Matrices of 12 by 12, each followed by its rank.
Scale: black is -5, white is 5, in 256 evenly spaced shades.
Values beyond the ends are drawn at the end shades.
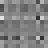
two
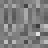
two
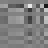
one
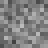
full rank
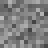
full rank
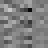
two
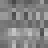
two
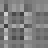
one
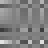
one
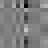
one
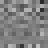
two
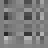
one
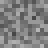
full rank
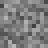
full rank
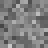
full rank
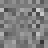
two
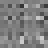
two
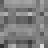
two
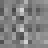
two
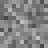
full rank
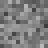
full rank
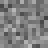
full rank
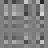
one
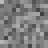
full rank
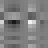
one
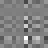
one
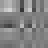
one
